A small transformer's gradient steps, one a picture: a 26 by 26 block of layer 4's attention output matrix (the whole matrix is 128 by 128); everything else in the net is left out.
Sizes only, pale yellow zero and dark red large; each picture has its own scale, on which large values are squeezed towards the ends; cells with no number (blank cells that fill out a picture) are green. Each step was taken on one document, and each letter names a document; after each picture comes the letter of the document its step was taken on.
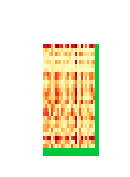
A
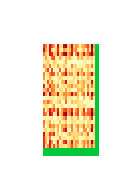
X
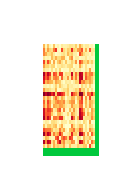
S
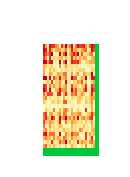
X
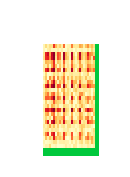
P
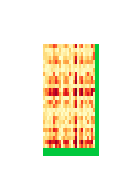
A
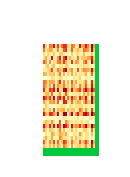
X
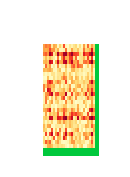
X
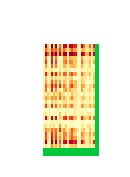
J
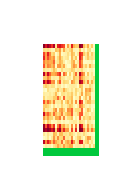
S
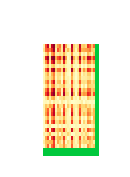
P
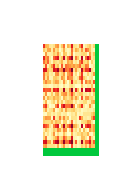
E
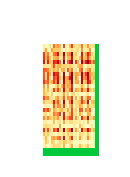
E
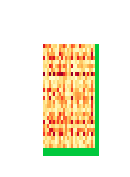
X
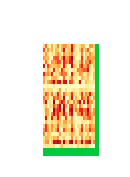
E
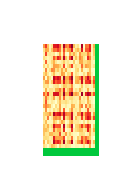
E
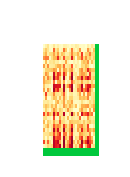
E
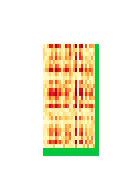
A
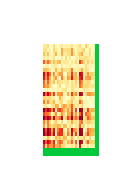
S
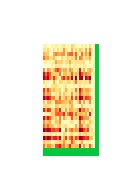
S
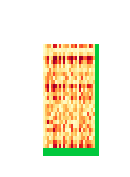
P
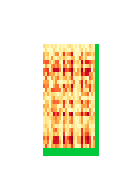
E
